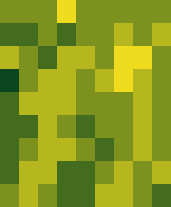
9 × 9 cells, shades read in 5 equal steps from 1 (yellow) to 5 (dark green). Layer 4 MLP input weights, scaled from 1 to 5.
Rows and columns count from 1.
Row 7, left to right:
4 3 2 2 3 4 3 2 3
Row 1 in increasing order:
1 3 3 3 3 3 3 3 3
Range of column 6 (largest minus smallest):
2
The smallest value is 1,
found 4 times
